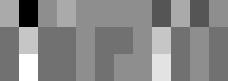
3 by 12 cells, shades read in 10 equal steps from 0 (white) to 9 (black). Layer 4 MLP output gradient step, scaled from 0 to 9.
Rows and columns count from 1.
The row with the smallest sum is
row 3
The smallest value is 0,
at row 3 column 2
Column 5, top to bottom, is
4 4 4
